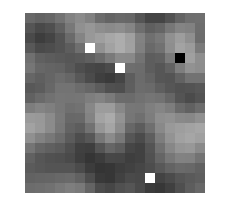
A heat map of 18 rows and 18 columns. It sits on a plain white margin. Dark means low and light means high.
The ninth with the highest average is the top middle. The bottom middle is the ninth with the lowest average. Four lone cells stand out: three far higher and one far lower than their neighbours.
